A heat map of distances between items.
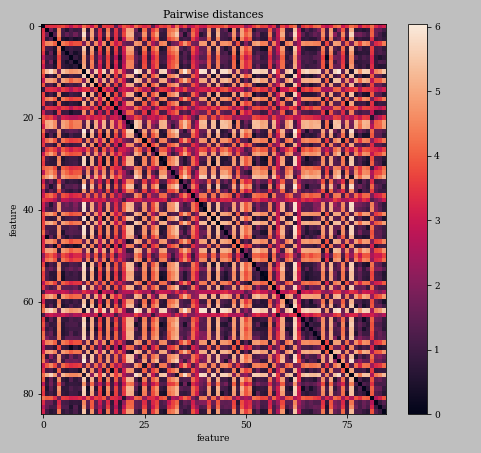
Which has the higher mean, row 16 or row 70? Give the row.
16
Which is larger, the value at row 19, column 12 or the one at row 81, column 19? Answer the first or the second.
the first
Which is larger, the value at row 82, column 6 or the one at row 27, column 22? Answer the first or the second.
the second
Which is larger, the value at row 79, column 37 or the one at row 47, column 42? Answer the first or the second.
the second
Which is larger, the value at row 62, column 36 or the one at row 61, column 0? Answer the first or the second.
the first
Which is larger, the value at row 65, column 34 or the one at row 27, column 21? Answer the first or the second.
the second
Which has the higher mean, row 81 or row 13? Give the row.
81
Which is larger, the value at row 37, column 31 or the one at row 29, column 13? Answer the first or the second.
the first
